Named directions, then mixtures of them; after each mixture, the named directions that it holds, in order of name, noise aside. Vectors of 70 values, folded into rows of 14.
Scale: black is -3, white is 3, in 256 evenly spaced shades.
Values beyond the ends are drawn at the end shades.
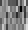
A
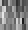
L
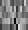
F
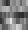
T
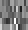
F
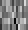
F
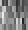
L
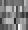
F, T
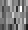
A, F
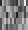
A, F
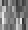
L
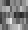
T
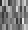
A, L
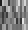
A, L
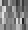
L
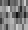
A, T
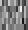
A, L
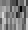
A, L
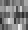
F, T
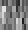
L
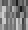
A, L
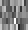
F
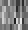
F, L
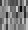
A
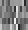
F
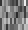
A, F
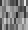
A, F
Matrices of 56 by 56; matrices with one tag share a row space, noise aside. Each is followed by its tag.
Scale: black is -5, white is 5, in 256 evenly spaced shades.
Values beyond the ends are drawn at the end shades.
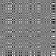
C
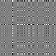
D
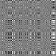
C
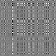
D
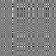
D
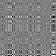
C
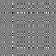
D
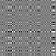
C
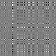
D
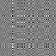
D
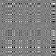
C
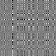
D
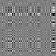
C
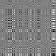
C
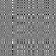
D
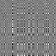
D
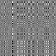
D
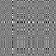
D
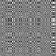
C
